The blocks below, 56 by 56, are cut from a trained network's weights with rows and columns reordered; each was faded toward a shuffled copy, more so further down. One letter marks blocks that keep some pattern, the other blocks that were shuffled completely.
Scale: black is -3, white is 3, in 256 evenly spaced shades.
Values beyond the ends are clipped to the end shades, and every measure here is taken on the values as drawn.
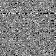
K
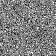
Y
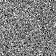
Y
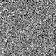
K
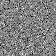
Y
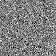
K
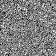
Y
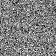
Y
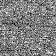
K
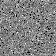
Y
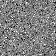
Y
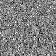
K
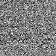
K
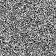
Y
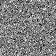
Y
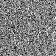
K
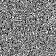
K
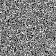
Y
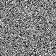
Y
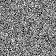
Y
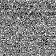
K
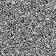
Y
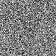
K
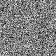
Y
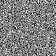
K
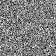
K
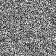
K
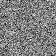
Y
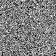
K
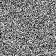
K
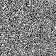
Y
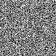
K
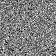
Y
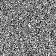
Y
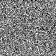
K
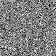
K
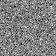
Y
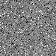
Y
